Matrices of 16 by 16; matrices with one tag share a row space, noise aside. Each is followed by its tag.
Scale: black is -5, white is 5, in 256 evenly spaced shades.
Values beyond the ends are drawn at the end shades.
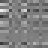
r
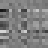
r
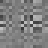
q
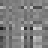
q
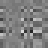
q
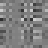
q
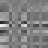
r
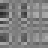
r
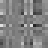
q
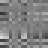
r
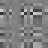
q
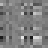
q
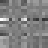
r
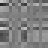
r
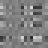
q
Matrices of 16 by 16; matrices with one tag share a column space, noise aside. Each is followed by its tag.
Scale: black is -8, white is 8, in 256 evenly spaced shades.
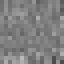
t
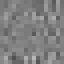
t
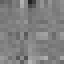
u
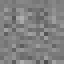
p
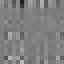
u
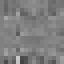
t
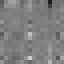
u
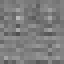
p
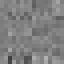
t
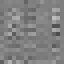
p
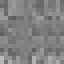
t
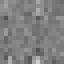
t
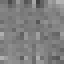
u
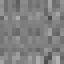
t
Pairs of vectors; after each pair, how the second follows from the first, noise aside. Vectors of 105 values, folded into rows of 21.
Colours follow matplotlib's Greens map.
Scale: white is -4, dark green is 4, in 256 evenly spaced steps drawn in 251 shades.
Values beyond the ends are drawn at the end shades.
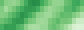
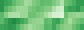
wrapped around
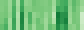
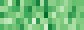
shuffled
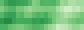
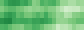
copied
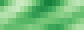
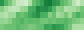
copied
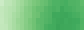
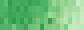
reversed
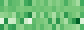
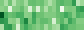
shuffled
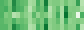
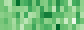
shuffled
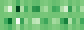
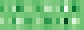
reversed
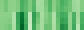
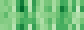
wrapped around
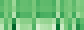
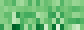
sign-scrambled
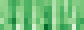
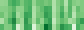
copied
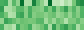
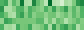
copied
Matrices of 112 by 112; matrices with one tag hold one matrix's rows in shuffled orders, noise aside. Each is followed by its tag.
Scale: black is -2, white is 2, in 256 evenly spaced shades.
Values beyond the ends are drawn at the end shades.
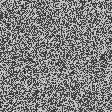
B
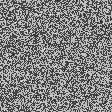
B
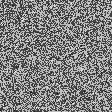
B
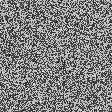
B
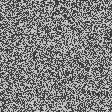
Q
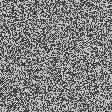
B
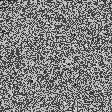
Q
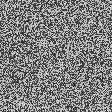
B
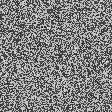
Q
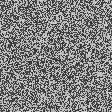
B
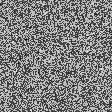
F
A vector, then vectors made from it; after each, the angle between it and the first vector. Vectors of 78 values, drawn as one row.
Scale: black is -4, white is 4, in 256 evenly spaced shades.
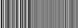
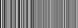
nearly opposite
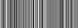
orthogonal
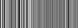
nearly opposite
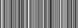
partly opposed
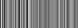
nearly opposite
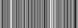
orthogonal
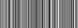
orthogonal
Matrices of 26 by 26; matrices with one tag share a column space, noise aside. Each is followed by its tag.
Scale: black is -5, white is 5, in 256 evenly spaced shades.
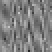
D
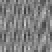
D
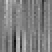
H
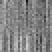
H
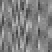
D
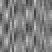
D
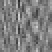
D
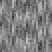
D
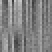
H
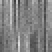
H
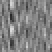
D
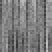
H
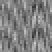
D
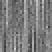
H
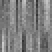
H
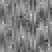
D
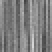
H
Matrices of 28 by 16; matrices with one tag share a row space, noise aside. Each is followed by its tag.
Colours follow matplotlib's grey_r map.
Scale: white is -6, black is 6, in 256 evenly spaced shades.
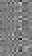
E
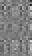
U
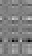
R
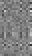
U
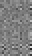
U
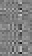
E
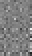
U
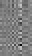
E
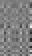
U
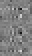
E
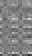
R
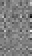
U
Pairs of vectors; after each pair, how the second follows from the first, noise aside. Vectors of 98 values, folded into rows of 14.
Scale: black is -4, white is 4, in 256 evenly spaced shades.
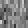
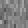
shrunk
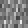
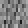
negated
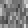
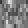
wrapped around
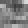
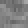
shrunk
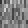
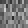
sign-scrambled
